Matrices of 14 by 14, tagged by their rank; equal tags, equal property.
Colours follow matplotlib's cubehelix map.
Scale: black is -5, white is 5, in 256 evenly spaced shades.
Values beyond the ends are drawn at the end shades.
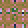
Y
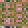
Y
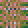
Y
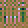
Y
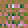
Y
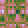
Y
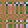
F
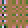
F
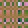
F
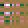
F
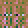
Y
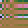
F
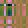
F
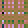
F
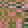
Y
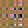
F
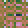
Y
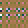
F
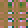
F
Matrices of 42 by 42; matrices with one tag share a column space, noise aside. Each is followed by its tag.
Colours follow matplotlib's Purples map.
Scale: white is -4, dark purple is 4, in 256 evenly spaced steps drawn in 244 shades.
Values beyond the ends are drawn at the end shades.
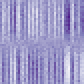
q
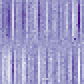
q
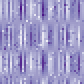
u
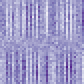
q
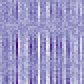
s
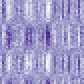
u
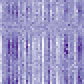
s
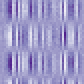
u
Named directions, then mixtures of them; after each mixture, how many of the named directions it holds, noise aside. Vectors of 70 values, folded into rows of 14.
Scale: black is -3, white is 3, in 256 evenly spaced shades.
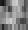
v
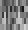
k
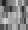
two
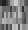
two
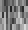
one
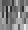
one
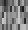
two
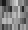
two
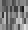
one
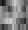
one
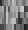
two
